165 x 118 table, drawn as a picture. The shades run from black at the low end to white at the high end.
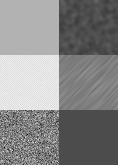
It is made of 3 by 2 panels. Panel 1,1: high, flat. Panel 1,2: low, blotchy, faint in contrast. Panel 2,1: very high, checkered, faint in contrast. Panel 2,2: middling, slanting up to the right, faint in contrast. Panel 3,1: middling, fine-grained, strong in contrast. Panel 3,2: low, flat.
